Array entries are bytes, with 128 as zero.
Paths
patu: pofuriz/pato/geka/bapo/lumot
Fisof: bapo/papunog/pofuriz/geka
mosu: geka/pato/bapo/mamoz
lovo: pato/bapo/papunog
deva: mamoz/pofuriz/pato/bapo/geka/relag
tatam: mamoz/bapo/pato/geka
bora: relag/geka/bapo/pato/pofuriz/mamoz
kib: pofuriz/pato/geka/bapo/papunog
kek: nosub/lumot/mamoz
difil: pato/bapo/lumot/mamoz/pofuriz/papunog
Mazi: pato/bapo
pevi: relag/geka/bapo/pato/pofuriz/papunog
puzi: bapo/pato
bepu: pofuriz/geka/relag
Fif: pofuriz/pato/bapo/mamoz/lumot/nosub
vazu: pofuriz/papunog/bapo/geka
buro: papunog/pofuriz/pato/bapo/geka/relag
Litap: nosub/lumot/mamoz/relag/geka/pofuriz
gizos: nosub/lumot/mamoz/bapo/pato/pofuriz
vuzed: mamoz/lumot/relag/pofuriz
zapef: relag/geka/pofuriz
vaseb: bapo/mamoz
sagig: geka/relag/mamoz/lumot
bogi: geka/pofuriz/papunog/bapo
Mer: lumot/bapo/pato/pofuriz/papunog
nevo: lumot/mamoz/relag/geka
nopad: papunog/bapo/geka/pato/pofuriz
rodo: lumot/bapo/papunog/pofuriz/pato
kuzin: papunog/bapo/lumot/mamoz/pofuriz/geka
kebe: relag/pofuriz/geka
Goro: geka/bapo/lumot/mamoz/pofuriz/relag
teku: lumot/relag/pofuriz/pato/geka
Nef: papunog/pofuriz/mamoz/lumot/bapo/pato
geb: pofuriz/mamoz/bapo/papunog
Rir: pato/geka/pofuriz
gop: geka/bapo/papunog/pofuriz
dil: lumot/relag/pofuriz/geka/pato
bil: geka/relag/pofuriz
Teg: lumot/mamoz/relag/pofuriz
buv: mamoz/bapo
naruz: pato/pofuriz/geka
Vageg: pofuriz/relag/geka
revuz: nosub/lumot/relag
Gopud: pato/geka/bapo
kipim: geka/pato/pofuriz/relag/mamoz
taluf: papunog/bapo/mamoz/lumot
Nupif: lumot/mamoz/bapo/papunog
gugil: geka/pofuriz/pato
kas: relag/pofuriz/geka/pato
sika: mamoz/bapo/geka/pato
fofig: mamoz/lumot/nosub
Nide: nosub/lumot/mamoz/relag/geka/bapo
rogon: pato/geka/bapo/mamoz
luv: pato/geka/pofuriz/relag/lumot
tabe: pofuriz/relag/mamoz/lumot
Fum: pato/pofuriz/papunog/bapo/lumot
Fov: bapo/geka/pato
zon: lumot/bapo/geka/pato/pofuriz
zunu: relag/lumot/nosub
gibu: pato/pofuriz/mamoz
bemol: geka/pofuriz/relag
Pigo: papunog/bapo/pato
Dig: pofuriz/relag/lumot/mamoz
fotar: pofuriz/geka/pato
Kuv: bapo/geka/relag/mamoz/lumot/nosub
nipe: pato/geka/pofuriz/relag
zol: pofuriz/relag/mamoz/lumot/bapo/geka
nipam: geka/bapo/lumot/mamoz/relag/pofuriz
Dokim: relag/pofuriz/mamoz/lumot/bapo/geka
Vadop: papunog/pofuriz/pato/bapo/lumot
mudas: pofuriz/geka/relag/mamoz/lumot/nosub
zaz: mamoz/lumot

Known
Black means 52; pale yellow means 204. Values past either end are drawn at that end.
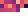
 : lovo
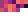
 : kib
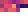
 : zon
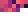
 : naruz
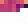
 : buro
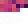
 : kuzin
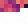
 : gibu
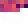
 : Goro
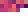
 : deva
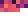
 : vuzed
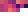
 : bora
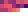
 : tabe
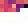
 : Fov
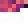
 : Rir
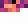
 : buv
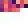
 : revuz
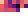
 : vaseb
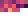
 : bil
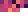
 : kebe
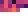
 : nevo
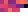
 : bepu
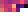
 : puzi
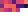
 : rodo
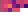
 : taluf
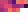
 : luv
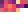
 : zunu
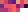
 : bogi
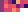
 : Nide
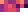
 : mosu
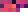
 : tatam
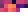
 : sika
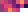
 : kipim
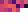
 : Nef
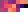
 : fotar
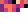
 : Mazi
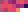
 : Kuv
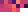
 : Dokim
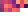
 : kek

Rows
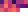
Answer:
Teg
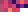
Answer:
Vageg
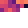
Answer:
nipe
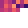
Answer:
gizos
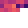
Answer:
nipam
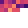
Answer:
zapef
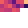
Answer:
Vadop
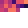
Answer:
dil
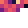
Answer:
Gopud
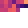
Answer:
teku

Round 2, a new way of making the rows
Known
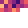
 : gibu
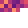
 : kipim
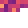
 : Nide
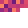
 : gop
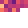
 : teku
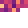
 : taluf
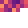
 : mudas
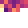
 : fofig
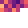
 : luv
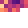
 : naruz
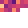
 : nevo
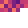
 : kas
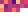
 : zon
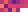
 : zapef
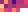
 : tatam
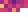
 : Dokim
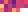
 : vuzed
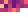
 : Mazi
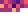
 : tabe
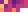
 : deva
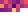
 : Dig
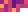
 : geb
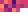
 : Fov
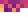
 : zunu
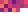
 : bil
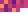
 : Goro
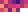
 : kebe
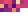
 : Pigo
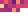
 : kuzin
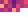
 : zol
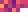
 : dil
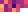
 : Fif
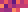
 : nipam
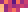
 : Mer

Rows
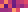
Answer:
mosu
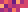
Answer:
nopad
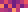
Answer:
sagig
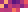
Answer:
Gopud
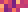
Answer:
rodo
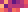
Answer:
Rir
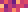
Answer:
Teg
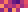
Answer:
Vageg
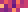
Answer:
Nef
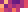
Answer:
nipe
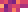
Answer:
Litap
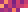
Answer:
buro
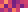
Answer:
gugil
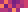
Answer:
bora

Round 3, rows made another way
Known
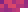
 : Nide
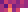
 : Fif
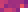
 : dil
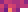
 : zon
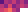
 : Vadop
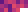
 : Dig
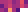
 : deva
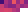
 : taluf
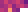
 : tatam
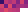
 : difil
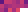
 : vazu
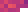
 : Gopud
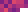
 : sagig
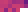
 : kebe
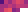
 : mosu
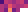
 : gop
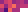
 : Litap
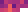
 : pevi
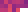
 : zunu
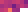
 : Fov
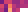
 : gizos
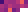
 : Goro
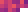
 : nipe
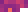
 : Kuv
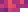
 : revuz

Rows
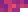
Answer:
vuzed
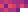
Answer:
luv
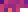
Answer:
Dokim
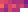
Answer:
naruz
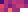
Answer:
kuzin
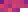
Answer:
rogon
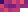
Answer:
Nupif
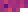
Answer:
mudas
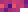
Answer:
nevo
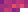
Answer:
kipim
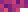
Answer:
tabe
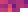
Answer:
kas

